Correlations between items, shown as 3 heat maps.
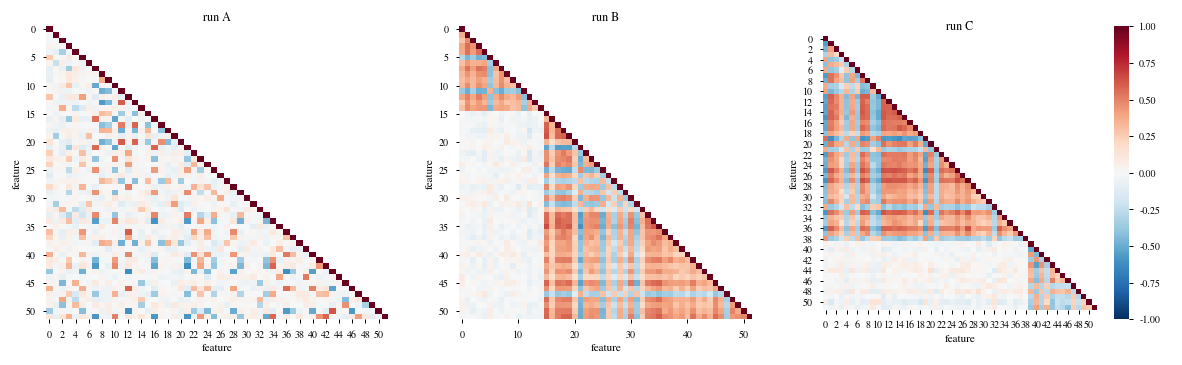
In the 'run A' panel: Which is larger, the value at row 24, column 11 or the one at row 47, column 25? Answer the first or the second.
the first
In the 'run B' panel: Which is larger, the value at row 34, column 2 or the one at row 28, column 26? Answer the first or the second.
the second
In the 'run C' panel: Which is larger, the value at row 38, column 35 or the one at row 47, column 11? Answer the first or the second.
the second
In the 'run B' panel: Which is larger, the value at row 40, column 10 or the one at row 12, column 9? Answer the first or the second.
the second
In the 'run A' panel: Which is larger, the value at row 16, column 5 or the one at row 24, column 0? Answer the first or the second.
the second
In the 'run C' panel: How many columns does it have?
52
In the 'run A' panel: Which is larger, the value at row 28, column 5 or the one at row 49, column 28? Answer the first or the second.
the first
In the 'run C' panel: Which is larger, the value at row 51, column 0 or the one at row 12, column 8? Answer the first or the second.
the second
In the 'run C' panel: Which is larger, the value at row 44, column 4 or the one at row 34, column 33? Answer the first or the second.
the second
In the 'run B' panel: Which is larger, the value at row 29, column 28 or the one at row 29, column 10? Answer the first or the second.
the second
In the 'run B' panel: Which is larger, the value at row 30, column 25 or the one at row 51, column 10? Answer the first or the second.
the second
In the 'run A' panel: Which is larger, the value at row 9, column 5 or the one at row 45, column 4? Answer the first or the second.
the second
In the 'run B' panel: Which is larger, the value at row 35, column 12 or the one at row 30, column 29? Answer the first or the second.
the first
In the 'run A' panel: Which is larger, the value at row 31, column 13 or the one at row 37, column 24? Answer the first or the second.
the second
